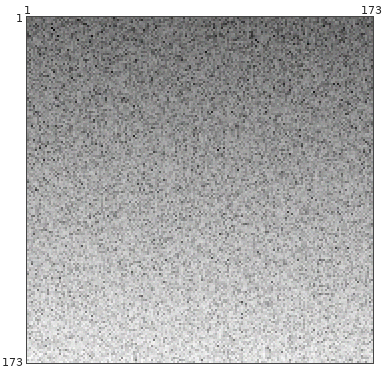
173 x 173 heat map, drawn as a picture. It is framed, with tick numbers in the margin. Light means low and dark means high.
Odd rows or columns: none. Histogram: bell-shaped. Slope: up to the top. Grain: fine.
